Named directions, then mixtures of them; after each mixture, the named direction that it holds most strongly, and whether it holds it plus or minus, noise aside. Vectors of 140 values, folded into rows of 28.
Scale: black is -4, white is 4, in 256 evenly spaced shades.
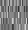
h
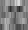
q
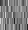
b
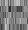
q, plus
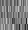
h, minus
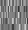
h, plus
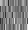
b, minus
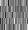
b, minus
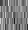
b, plus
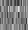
h, minus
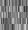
h, plus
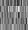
h, minus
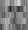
q, plus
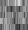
q, plus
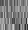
b, plus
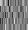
b, minus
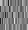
b, minus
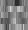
q, minus
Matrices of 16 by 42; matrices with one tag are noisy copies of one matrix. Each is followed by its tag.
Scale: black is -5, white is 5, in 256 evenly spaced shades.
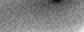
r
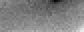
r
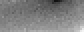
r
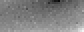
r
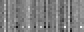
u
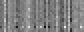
u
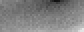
r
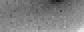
r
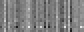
u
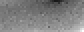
r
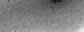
r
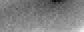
r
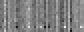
u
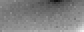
r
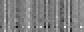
u
